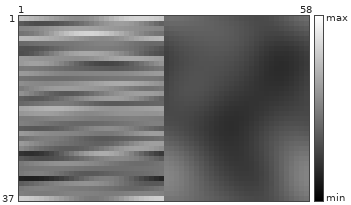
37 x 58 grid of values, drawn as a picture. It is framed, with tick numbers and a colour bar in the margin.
The table splits into one row of 2 panels. Panel 1,1: middling, streaked across, strong in contrast. Panel 1,2: low, smooth.
